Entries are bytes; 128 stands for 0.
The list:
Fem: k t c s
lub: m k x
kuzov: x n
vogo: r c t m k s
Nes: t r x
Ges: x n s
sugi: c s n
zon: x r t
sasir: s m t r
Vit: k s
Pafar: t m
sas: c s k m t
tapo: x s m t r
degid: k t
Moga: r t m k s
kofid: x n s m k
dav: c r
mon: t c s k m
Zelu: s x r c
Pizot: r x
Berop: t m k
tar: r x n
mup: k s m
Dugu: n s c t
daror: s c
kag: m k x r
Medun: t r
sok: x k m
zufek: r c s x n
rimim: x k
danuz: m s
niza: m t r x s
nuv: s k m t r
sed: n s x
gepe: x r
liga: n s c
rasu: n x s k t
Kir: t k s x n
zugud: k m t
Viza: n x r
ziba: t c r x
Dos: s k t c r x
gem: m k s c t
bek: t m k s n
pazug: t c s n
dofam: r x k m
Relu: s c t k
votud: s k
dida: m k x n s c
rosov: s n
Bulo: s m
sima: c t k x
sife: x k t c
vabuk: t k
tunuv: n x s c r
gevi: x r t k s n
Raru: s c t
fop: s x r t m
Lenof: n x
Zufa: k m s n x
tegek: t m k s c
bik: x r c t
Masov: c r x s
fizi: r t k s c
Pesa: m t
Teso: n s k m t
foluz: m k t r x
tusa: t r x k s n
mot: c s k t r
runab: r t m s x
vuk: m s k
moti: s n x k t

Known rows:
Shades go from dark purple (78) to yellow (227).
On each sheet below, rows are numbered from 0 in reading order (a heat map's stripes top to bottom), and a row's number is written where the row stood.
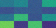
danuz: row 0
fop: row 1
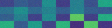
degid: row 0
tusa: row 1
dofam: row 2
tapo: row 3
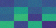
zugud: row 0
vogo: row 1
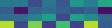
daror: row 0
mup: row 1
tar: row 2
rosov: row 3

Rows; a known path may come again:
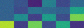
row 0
sas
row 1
rimim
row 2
foluz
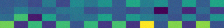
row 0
gem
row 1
bik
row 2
Kir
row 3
sasir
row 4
fop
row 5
liga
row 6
Zelu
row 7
Viza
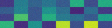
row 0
dofam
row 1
Moga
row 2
moti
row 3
kofid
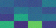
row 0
vogo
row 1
Dos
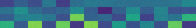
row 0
degid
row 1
Vit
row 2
lub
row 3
Raru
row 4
Pafar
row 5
Medun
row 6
danuz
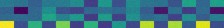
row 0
sugi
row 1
bek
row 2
Bulo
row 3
gevi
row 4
tusa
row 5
daror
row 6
kuzov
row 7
tunuv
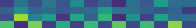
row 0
kag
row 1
mup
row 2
Pizot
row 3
zugud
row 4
sife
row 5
tar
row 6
Relu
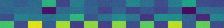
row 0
mon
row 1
sed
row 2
Zufa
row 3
mot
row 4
votud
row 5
dav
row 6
rosov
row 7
sima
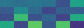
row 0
Pesa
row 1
pazug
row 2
tapo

